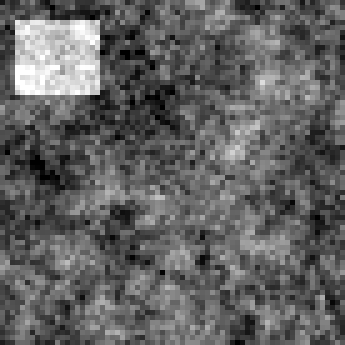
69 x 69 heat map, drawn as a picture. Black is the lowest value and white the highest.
Odd patch: higher, in the top left. Slope: none. Ninth with the highest average: top left. Average level on the scale: 40%. Grain: blotchy.
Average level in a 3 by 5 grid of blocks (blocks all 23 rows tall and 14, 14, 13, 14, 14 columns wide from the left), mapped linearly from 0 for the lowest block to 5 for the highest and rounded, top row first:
52122 / 01231 / 22221
